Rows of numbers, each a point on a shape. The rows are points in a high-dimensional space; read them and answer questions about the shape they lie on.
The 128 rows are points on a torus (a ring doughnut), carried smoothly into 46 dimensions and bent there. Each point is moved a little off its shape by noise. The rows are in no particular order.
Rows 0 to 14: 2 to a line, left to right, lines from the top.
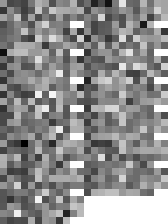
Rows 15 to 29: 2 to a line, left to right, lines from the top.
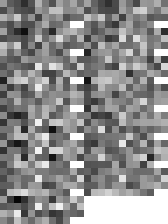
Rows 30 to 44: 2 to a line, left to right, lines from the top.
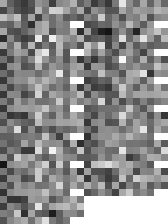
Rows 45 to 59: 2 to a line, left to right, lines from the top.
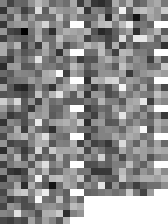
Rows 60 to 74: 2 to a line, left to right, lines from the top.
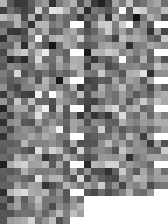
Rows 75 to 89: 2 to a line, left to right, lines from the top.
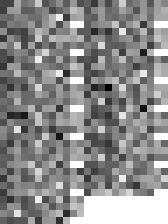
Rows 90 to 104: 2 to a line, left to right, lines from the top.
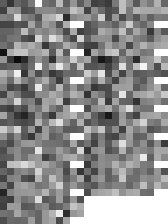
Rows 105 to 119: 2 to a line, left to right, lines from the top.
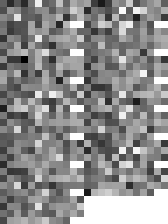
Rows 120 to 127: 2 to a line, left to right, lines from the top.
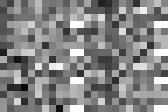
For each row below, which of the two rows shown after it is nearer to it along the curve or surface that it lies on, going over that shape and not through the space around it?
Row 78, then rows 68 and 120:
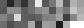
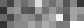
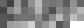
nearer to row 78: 120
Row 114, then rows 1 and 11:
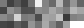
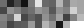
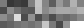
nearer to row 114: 11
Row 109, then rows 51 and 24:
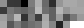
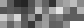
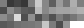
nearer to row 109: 51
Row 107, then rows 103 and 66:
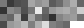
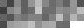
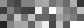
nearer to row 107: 103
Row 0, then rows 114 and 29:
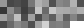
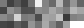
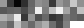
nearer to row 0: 114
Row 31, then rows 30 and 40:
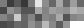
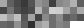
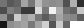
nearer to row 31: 30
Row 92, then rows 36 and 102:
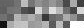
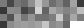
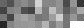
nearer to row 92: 102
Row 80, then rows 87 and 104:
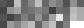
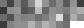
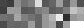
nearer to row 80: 104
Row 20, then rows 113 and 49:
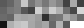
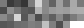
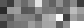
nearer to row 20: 49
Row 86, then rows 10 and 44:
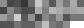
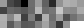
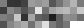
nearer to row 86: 44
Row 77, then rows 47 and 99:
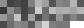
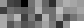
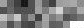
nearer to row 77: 99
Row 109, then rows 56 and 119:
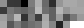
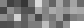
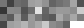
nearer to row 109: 56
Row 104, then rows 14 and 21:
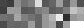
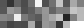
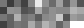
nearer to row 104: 14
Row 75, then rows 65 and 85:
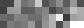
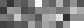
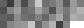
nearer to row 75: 65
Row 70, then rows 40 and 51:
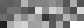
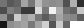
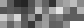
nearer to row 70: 40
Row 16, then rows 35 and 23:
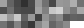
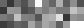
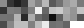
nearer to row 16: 35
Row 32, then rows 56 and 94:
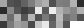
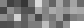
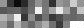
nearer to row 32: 56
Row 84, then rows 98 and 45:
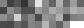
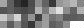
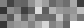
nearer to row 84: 98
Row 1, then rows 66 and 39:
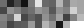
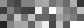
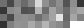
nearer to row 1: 39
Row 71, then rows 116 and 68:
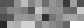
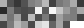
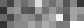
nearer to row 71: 68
